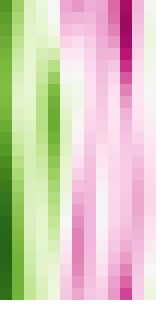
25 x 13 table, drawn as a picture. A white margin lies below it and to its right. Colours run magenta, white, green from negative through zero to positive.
Roughest part: top right. Slope: up to the left. Ninth with the highest average: bottom left. Calmest part: middle right. Grain: streaks running down.
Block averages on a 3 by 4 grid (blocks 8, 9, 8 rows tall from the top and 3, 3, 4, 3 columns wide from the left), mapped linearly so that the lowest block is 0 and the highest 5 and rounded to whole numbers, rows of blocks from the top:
4 2 0 0 | 4 4 1 0 | 5 2 0 0
